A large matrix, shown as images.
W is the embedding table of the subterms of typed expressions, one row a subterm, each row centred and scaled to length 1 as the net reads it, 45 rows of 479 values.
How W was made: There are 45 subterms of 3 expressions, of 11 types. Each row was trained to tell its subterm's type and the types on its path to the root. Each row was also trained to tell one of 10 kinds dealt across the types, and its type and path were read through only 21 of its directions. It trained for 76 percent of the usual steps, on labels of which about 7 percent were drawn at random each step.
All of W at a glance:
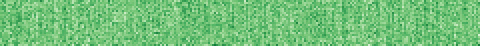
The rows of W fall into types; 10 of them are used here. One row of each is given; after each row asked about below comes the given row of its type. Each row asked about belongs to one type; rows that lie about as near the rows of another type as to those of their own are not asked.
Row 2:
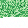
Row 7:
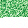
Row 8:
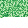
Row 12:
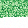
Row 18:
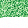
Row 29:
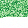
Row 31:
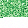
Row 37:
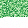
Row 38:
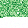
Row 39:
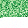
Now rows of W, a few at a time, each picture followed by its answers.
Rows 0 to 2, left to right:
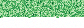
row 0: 39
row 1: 8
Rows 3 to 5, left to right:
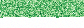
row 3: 2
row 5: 38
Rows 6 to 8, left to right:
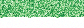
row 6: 8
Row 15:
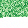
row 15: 18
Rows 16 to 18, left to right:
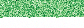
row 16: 39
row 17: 8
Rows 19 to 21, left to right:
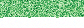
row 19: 37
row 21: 18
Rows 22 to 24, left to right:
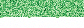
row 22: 7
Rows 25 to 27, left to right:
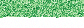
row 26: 8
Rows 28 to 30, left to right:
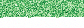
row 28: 37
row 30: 37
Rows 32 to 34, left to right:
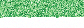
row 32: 18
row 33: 18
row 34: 39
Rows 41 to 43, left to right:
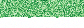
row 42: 38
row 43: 39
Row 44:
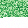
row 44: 2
